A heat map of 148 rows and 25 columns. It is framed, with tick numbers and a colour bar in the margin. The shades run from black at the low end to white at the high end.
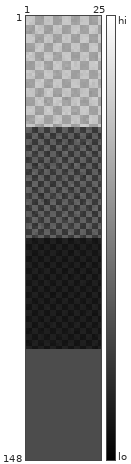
It is made of 4 by 1 panels. Panel 1,1: high, checkered. Panel 2,1: low, checkered. Panel 3,1: very low, checkered, faint in contrast. Panel 4,1: low, flat.
